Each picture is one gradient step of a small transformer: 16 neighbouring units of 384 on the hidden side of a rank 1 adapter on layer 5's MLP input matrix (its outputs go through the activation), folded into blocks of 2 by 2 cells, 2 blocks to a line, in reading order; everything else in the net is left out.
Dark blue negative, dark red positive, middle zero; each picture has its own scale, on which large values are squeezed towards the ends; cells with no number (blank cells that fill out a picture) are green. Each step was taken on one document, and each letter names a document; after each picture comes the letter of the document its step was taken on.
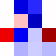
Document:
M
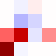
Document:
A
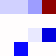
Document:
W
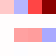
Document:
W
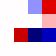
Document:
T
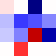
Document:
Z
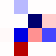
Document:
M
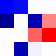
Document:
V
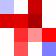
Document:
Z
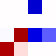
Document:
A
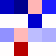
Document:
M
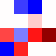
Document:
M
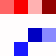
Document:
W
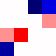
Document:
A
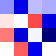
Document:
V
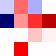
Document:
V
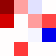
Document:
V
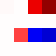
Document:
W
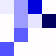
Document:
A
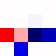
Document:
M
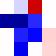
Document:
Z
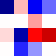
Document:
M
